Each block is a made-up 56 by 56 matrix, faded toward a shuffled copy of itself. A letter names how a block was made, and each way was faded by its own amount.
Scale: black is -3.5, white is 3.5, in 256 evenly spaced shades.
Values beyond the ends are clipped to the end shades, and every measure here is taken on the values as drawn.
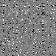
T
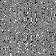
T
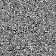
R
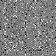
T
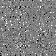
T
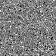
R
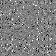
T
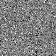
R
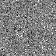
R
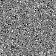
R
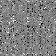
T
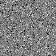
R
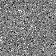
R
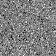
R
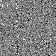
R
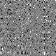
T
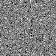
R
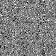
R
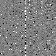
T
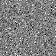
R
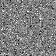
R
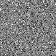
R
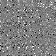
T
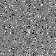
T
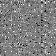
T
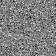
R
